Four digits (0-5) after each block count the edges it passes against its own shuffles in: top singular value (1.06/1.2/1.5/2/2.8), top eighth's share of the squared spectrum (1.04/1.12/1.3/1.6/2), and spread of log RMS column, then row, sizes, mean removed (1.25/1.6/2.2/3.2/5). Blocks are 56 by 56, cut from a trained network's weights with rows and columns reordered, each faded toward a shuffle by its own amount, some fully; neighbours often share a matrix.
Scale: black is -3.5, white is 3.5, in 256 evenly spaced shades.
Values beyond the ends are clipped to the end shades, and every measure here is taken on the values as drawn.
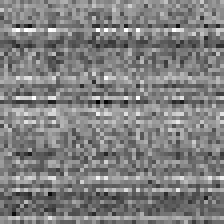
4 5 2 3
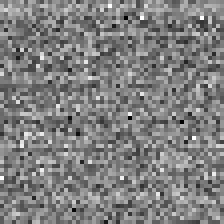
2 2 0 0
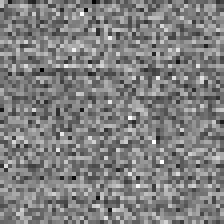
3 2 0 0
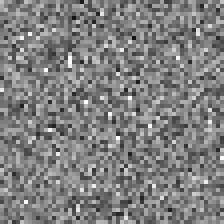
0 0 0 0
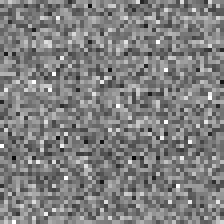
2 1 0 0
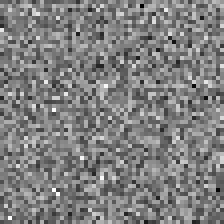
0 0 1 0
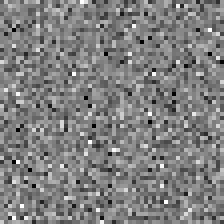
0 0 0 0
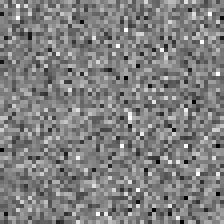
0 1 0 0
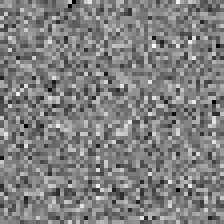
3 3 1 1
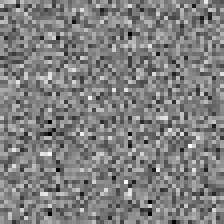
3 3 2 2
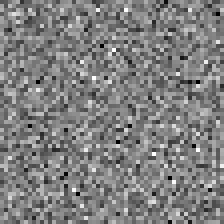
0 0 0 0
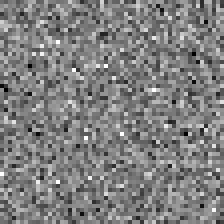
0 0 0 0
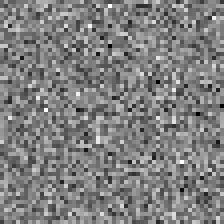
1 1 0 0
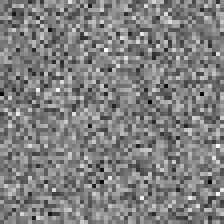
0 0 0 0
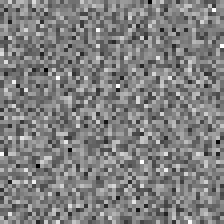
0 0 0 0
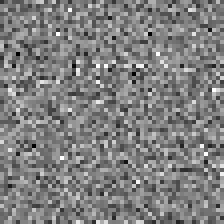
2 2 0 1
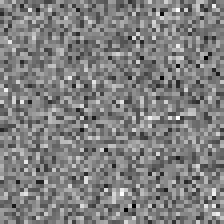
2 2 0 1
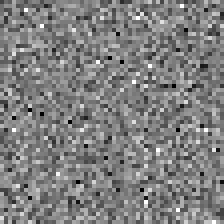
1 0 0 0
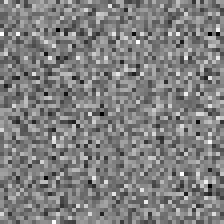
3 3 1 1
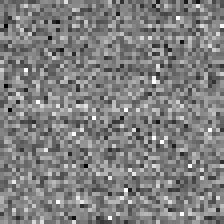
2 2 0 0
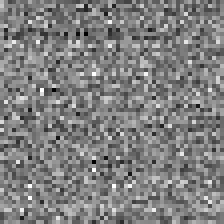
2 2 0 0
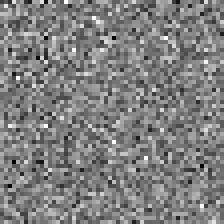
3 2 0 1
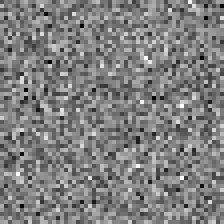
0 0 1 0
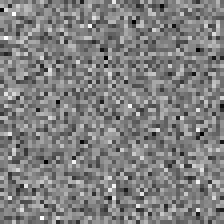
1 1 0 0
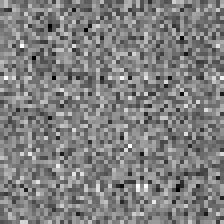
2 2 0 1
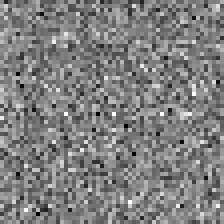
1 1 0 0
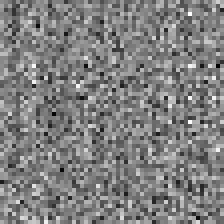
2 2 0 1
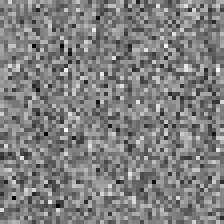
2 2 0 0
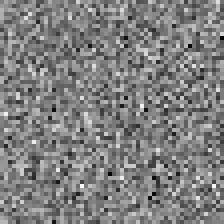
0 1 0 0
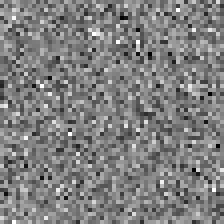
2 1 0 0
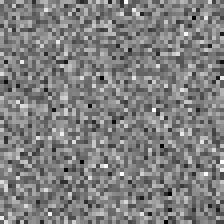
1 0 0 0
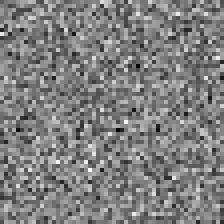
0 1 0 0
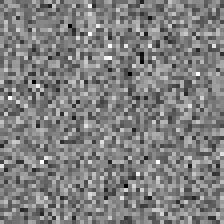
2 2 0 1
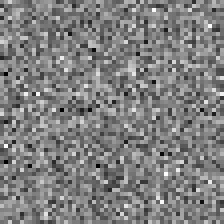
2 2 0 1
